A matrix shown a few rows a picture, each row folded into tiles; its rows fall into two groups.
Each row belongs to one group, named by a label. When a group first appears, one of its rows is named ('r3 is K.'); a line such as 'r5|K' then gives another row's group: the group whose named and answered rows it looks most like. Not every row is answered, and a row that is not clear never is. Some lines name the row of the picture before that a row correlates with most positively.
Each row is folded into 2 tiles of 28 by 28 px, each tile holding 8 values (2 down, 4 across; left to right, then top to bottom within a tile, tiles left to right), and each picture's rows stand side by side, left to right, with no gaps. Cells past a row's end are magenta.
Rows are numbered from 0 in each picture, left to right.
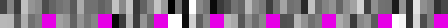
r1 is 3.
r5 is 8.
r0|3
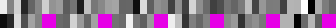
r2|8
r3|3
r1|8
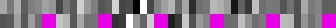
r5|3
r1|3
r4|8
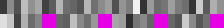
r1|8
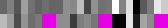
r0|3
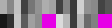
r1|3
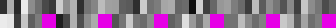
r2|8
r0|3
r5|3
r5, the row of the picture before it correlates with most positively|1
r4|8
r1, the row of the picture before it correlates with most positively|0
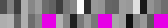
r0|3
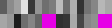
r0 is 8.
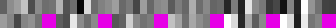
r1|8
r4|3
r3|3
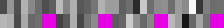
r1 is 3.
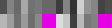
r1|3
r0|3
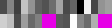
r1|8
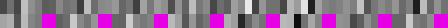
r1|8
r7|8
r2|8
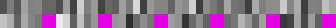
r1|3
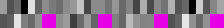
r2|8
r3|8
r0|8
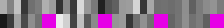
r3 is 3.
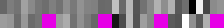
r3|8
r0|3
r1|3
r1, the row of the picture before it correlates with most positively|1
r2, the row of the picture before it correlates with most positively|0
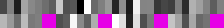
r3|3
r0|3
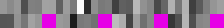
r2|3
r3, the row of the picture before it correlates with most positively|1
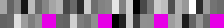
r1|8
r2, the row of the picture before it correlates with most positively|3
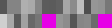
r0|3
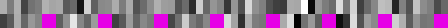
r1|8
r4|3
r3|8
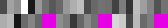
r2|3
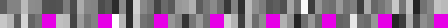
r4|3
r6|8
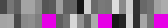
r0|3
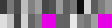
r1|8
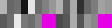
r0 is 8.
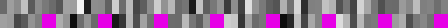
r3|8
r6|3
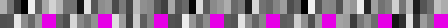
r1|8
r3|8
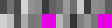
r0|3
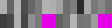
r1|8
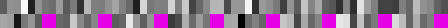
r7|3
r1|8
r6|3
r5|3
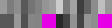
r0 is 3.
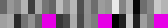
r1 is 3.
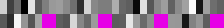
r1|8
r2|8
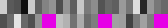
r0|8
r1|3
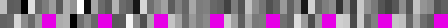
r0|8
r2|8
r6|3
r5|8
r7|3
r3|3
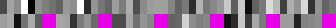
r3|8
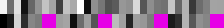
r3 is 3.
